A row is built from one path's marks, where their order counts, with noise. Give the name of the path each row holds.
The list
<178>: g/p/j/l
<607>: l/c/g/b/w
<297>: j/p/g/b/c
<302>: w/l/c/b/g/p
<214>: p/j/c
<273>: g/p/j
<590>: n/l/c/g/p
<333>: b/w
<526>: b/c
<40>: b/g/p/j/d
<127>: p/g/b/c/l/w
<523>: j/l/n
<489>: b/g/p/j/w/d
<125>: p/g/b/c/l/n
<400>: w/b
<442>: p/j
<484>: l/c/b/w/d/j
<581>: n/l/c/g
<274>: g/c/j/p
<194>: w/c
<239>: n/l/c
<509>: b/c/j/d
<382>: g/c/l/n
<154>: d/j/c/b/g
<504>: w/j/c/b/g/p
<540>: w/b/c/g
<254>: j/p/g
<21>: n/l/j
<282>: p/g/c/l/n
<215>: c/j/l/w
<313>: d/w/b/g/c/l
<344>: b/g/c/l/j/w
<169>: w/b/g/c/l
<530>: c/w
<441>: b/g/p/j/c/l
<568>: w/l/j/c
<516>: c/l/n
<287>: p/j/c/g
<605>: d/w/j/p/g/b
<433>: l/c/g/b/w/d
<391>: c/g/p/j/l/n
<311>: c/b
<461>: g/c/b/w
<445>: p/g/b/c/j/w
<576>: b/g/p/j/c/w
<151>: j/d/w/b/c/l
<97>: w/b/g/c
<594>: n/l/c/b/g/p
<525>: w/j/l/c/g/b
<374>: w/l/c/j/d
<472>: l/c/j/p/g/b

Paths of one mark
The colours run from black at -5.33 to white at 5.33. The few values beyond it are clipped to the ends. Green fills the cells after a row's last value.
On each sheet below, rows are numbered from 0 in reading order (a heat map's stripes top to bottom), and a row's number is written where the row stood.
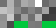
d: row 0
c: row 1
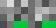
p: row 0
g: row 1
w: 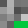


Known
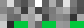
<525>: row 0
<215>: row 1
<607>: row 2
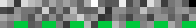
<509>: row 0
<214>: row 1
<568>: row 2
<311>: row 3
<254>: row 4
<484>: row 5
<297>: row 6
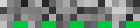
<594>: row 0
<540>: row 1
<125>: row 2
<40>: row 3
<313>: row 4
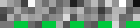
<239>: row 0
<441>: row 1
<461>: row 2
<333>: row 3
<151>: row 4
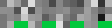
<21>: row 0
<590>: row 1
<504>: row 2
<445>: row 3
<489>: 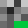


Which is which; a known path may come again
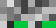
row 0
<525>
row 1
<274>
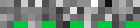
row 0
<576>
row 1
<254>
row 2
<526>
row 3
<151>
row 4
<282>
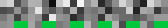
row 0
<581>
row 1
<169>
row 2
<287>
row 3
<540>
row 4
<472>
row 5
<523>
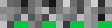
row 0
<302>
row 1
<97>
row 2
<400>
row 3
<445>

